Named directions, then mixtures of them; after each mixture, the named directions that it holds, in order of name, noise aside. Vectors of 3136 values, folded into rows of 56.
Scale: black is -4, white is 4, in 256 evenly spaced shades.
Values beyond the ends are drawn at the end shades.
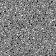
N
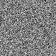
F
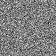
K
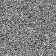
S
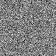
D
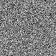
D, F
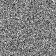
D, K, N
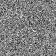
D, N, S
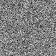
D, F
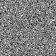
F, N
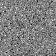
N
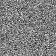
S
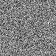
K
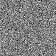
D, K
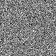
F, N, S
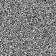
F, N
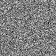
K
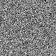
F
